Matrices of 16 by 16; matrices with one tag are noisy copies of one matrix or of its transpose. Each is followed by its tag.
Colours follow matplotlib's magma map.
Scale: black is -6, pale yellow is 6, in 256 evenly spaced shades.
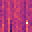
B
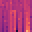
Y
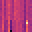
B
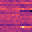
B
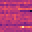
B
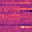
B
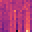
Y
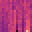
Y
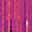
B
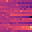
Y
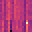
B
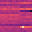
B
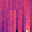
Y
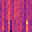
B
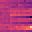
Y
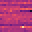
B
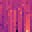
Y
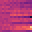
Y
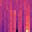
Y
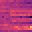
Y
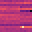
B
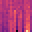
Y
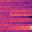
Y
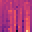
Y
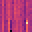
B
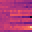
Y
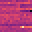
B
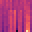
Y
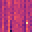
B
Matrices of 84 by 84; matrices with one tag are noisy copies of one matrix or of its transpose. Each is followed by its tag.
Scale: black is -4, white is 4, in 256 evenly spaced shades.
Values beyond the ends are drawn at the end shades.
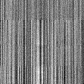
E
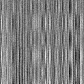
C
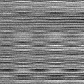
C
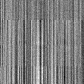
E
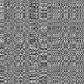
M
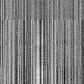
E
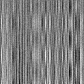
C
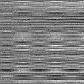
C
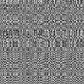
M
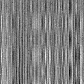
C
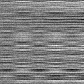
C
